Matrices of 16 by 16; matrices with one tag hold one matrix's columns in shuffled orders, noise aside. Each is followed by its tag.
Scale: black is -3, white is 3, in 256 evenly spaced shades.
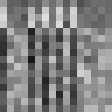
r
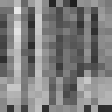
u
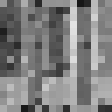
u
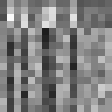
r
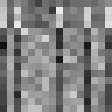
r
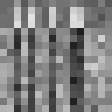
r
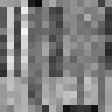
u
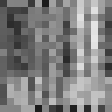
u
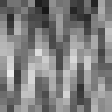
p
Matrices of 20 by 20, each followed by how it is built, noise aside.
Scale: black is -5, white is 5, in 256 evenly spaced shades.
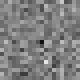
low rank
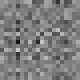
low rank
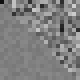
upper triangular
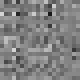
low rank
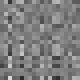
low rank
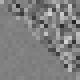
upper triangular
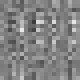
low rank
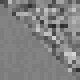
upper triangular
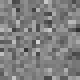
low rank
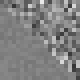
upper triangular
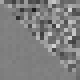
upper triangular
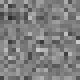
low rank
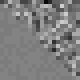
upper triangular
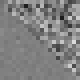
upper triangular
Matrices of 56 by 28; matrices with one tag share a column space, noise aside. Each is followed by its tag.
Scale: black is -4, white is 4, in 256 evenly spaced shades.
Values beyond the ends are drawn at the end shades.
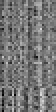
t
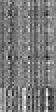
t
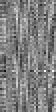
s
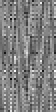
s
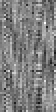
s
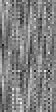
s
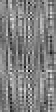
s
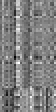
t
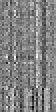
t
